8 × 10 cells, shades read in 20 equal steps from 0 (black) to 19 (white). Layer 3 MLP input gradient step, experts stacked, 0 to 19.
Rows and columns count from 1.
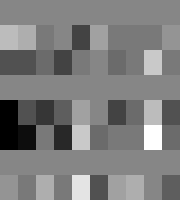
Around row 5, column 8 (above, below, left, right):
10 9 5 14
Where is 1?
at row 6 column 2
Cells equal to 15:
2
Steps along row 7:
same same same same same same same same same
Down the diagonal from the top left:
10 13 8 10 12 8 10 13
